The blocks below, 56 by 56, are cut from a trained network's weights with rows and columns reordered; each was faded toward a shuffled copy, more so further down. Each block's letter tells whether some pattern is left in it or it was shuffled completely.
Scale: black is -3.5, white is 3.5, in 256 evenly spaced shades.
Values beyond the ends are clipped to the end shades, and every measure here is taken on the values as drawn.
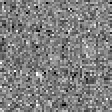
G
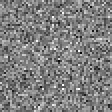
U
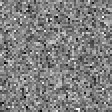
U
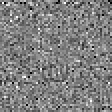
G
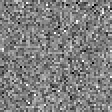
U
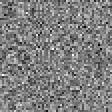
G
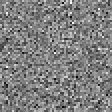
G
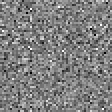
G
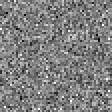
U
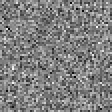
U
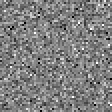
U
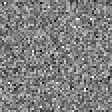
U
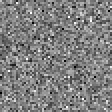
U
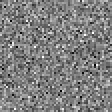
U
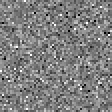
U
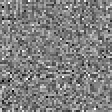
G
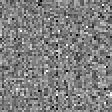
G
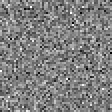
U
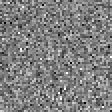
U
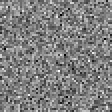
U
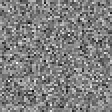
U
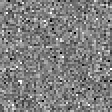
U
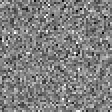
G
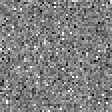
U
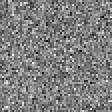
U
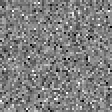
U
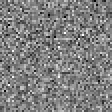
G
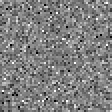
U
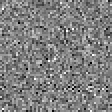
G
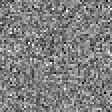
G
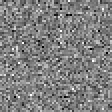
G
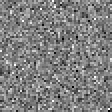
U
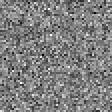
U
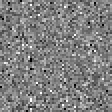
G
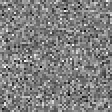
U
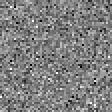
G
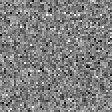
G
